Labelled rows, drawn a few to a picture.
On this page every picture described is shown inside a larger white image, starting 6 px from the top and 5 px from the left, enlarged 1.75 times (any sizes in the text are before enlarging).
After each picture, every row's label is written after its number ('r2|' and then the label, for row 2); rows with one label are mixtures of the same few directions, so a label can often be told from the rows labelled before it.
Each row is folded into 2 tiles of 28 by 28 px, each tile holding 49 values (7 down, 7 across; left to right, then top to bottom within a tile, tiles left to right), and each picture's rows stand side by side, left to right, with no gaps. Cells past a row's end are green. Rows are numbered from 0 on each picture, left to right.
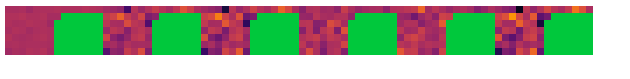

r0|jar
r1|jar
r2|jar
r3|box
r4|jar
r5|jar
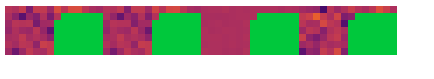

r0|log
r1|log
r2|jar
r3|jar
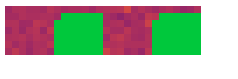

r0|box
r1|jar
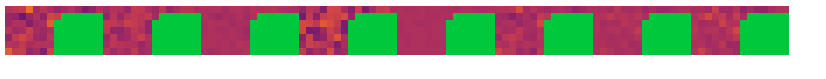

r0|jar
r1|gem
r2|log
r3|gem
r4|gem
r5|jar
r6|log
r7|log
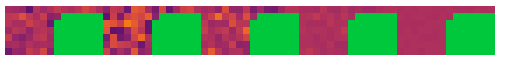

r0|jar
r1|gem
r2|log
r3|log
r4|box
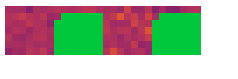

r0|jar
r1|log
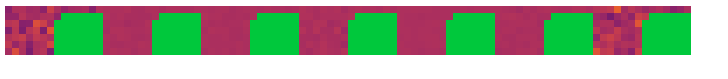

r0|box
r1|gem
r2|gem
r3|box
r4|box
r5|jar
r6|jar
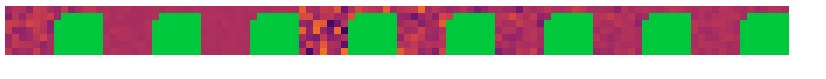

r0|gem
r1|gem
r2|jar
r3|box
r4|jar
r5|jar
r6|jar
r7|gem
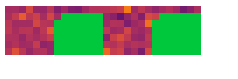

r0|log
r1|jar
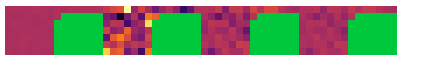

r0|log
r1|jar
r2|log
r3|log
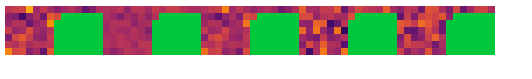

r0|jar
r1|log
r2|jar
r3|box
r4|gem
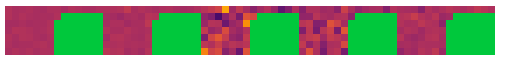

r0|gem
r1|jar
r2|jar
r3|box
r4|jar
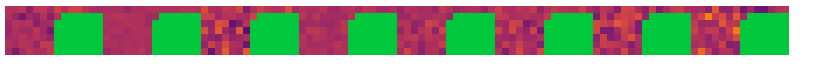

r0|log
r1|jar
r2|box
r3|gem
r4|box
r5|box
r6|gem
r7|log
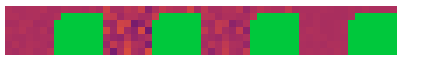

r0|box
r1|box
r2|box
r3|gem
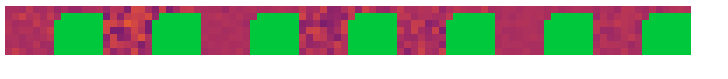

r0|log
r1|gem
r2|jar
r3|gem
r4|box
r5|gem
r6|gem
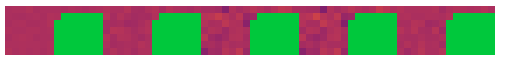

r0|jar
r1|gem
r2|jar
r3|jar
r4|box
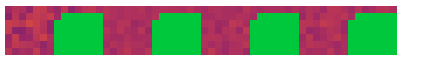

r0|gem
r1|box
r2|box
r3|gem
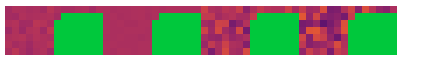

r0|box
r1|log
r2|box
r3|gem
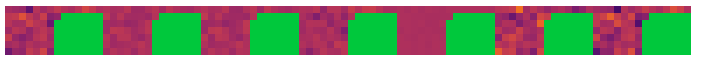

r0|jar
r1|gem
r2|gem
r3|log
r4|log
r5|jar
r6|jar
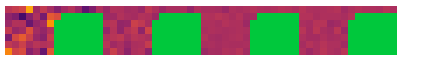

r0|jar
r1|box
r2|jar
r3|box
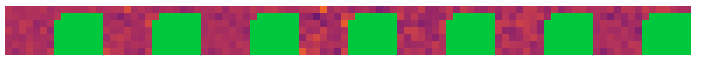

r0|box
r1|jar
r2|log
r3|jar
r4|gem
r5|gem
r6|log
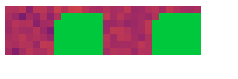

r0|log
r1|gem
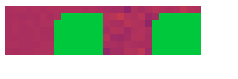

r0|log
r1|jar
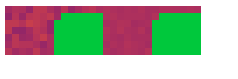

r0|gem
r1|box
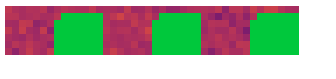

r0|box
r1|log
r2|log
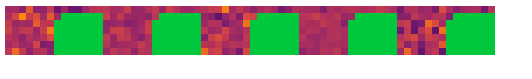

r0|log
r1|gem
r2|jar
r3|jar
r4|box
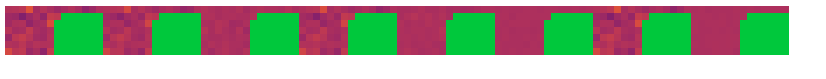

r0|jar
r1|jar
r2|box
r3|jar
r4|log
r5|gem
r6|jar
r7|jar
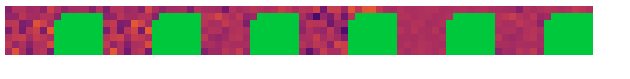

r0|box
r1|box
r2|jar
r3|log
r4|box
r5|jar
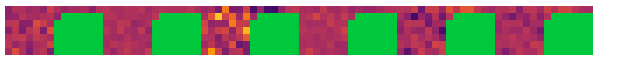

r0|box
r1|box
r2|log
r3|log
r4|log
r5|log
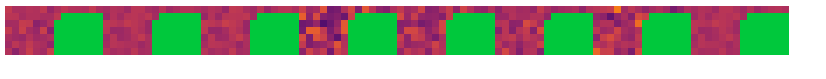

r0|box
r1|gem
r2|gem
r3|gem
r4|gem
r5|box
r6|jar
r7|gem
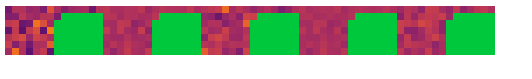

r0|box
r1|box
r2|jar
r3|box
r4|gem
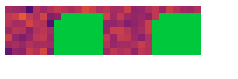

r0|jar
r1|gem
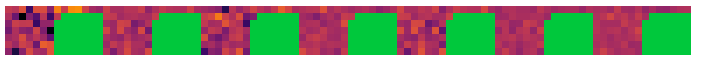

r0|log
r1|box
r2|jar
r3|jar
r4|box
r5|box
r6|log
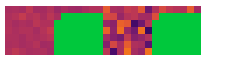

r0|log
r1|box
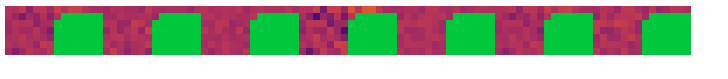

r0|log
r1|box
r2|box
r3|log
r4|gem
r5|log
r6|gem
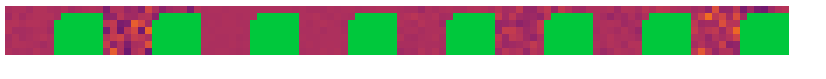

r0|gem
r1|box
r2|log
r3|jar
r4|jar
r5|gem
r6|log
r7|log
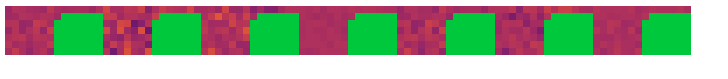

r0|box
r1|box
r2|log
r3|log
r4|box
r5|log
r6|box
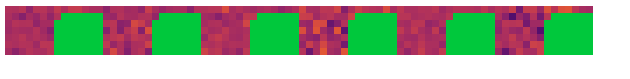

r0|log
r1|box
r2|jar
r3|box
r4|box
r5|log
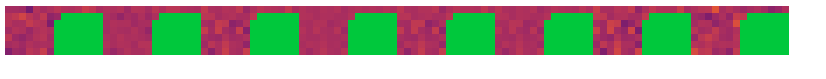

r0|jar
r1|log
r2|box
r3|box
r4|box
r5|box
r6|box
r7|jar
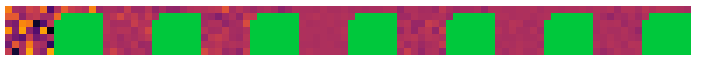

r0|box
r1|log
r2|jar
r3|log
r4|box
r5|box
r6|log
